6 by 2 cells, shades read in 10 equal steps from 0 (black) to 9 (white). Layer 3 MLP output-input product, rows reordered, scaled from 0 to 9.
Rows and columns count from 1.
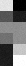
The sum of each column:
22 27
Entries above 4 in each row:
1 0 2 1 1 1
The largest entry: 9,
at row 6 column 2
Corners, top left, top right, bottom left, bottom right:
8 0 1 9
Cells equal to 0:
1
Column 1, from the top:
8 3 5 4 1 1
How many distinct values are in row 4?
2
